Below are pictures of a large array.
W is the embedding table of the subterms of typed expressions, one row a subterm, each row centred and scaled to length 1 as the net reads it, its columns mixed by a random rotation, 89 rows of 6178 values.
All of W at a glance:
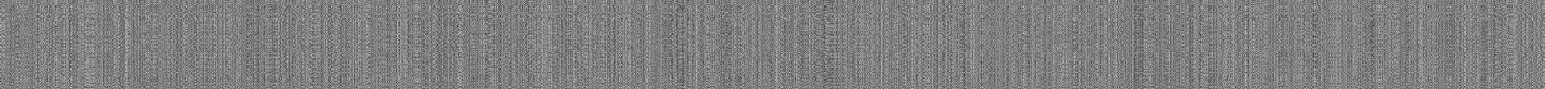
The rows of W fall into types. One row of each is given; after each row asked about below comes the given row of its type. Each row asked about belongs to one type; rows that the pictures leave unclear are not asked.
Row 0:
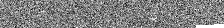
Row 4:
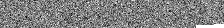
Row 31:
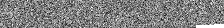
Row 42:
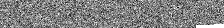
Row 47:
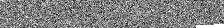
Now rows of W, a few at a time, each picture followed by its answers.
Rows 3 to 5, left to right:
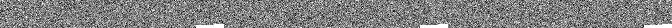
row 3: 47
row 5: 42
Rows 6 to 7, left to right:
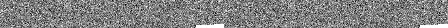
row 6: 42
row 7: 42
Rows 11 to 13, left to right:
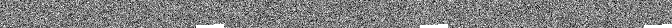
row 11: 4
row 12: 31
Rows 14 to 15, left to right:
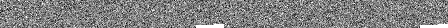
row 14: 47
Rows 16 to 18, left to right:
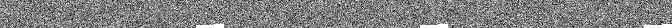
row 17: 4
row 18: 0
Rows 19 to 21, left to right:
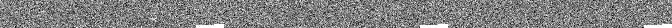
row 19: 0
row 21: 31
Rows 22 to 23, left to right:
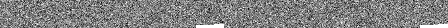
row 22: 47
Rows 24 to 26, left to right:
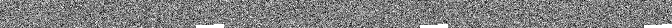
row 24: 0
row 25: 47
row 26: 42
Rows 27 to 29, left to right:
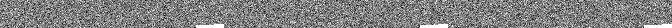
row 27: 31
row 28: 42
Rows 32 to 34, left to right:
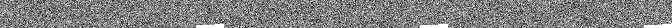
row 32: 47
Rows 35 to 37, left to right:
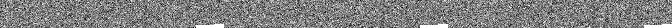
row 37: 0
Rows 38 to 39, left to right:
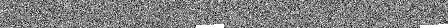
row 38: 42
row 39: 47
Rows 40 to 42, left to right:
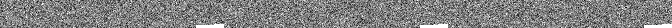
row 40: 47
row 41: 31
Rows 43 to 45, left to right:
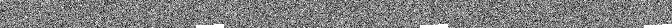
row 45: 31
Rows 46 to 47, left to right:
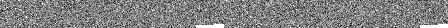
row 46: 47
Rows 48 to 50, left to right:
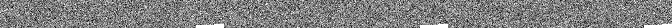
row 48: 31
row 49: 47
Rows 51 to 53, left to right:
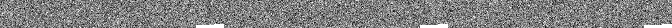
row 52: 4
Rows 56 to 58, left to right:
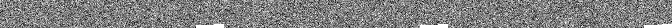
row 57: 0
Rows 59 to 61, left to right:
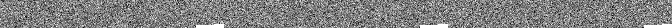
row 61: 31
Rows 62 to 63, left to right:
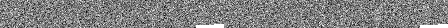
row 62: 31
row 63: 0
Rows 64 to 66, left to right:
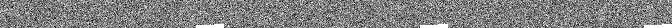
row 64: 31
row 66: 0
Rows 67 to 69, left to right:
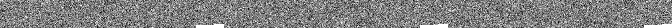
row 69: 42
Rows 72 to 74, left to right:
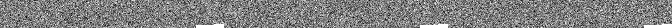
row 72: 4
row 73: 31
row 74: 47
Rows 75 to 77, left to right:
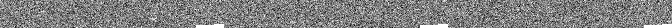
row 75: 0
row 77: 31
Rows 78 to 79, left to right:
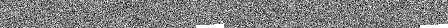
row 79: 42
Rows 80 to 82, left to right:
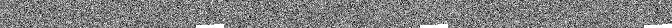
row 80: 42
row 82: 47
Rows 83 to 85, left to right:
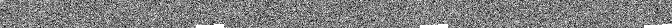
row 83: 0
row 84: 31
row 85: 47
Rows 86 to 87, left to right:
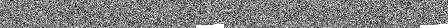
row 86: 4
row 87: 42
